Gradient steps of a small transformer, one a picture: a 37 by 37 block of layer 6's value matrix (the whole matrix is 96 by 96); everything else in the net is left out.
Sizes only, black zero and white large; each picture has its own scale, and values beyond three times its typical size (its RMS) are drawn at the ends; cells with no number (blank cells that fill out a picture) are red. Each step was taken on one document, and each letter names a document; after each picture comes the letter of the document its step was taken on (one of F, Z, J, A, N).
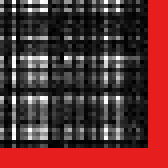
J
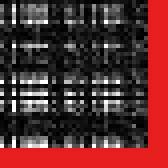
J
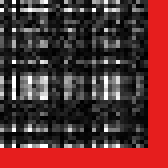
J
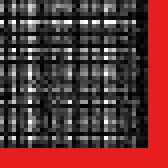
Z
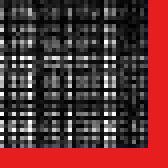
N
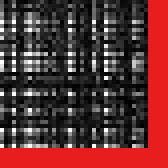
J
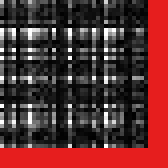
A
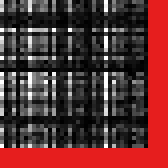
A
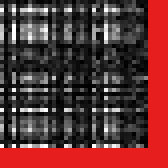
J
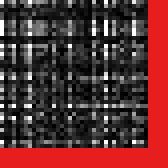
A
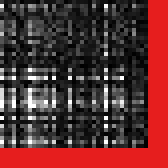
A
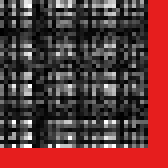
Z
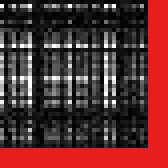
N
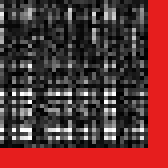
N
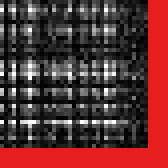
Z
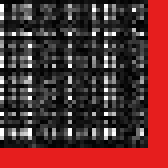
A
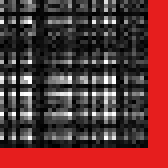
Z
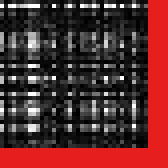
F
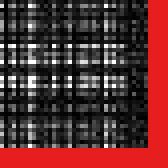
N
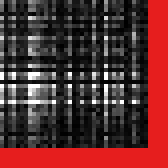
F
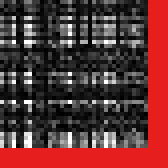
Z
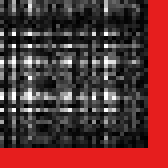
Z
